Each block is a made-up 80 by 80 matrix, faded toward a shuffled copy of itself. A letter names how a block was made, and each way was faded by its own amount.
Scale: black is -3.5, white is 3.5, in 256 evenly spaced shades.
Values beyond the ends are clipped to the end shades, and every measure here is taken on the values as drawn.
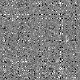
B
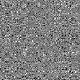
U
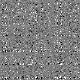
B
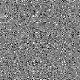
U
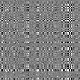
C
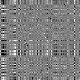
C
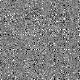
B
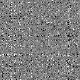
B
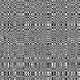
C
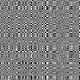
C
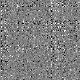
B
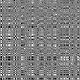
C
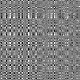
C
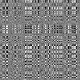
C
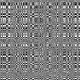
C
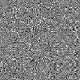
U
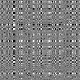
C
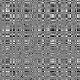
C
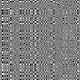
C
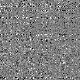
B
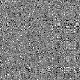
U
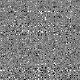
B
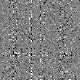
B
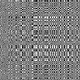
C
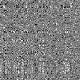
U
